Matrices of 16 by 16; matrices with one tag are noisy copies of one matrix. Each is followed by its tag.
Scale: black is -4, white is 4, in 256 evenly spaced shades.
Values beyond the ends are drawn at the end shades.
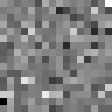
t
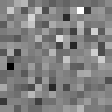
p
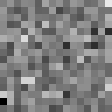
t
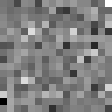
t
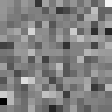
t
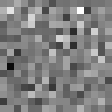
p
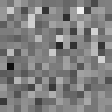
p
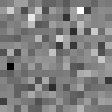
p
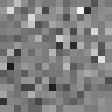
p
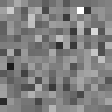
p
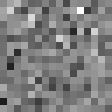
p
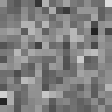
t
